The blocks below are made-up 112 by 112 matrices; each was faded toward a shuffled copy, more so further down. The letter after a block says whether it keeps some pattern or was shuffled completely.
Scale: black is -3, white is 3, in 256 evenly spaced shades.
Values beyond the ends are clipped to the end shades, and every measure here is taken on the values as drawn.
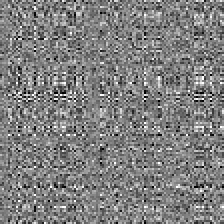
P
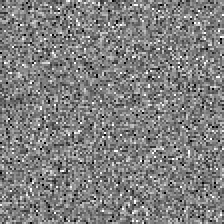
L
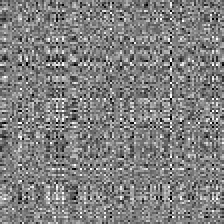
P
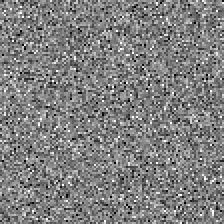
L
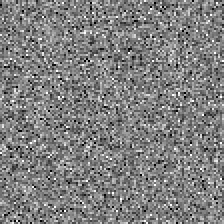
L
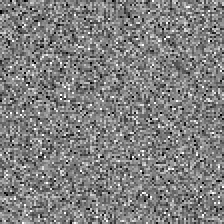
L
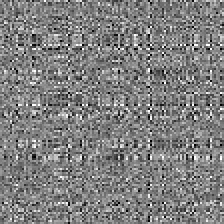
P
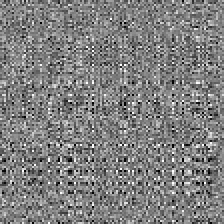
P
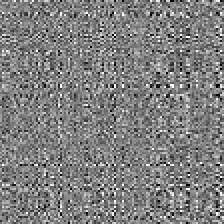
P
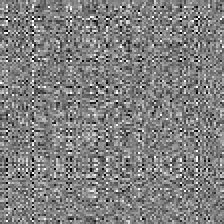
P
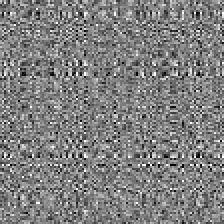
P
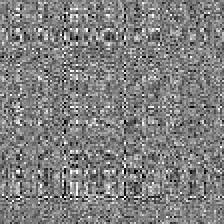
P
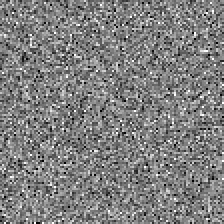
L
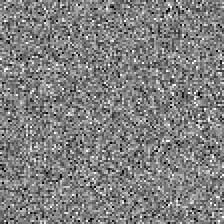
L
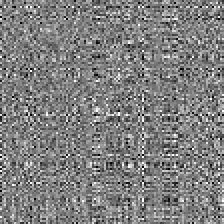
P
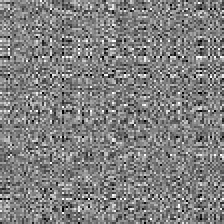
P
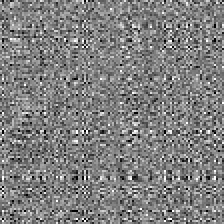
P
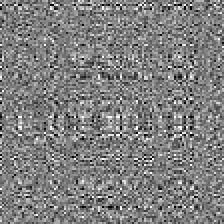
P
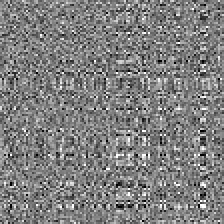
P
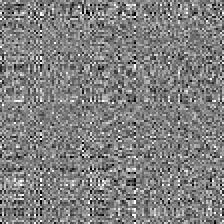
P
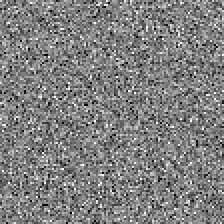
L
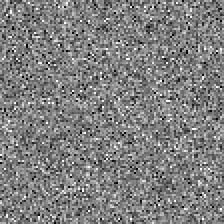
L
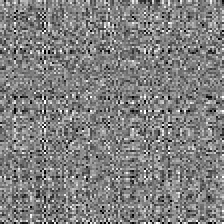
P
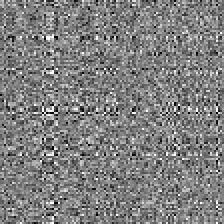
P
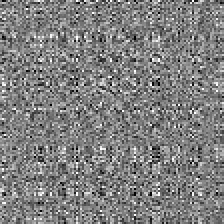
P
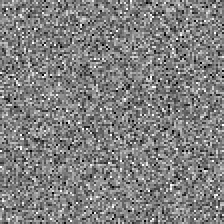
L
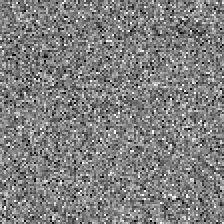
L
